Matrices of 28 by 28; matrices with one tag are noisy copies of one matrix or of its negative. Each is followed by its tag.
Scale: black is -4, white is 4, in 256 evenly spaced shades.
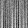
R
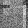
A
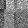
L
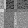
L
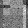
A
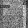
A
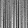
R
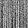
R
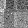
L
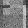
A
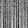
R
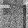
A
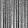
R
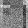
A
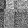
L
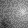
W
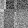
L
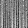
R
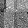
L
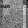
A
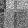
L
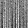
R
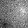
W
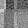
L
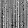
R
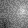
W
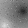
W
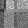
L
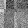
L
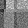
L
